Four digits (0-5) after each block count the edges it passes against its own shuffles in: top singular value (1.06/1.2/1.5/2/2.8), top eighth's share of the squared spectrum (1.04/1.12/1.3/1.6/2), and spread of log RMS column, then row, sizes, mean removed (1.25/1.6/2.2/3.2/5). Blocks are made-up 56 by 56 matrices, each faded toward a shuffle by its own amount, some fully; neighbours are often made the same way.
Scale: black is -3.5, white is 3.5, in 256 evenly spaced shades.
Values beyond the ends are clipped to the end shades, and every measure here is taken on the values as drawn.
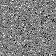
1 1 0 0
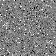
1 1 0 0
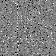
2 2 1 0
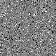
2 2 0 0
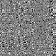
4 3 2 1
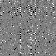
4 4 2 2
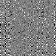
4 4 3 2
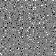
3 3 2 1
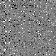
3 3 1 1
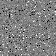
2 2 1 1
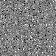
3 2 0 1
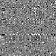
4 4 2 2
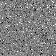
1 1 0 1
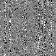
1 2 3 0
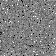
0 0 0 0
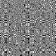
5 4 3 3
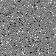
1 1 0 0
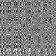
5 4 3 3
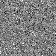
0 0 1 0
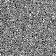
0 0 0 0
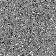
0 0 0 0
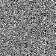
1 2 2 0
